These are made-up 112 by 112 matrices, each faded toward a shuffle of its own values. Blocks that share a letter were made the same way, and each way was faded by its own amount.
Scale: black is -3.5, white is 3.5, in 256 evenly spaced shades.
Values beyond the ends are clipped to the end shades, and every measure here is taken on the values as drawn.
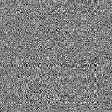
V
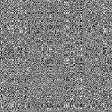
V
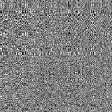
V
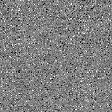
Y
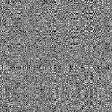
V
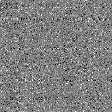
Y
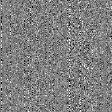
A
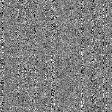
A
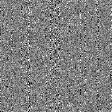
A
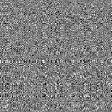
V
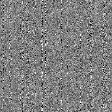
A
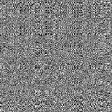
V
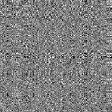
V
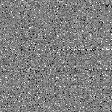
Y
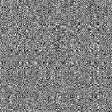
V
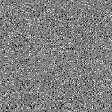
Y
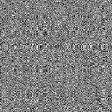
V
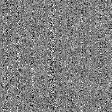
A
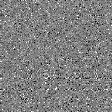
Y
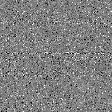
Y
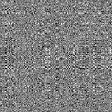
V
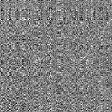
V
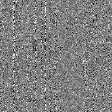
A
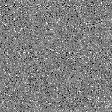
Y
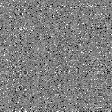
Y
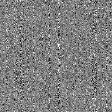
A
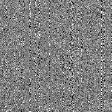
A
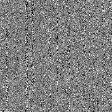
A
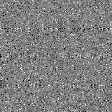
Y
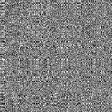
V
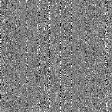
A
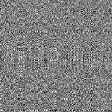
V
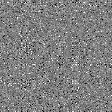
Y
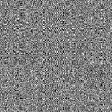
V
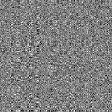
V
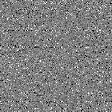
Y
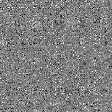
Y
